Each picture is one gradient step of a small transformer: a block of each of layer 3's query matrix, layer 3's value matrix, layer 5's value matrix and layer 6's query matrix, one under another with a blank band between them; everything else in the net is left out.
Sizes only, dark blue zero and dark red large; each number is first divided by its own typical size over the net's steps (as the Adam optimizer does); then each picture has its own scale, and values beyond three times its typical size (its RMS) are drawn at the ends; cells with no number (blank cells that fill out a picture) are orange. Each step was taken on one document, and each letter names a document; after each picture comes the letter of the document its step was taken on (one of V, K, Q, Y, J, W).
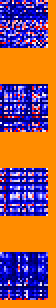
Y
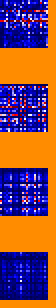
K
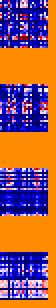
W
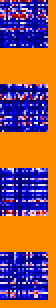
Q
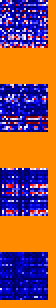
Q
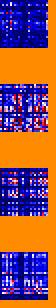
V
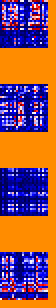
V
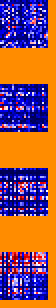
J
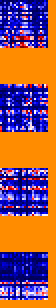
W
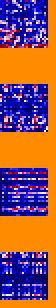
Y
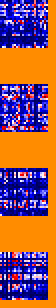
J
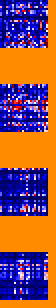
K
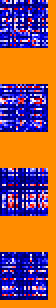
V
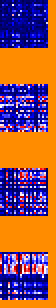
J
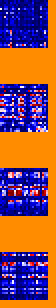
V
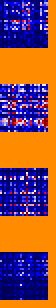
K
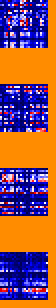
Q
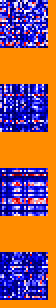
Y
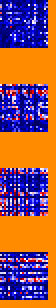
J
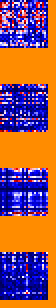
Y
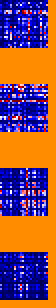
K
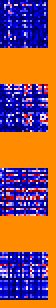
W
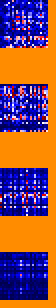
K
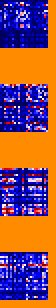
Q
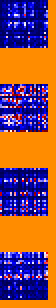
K
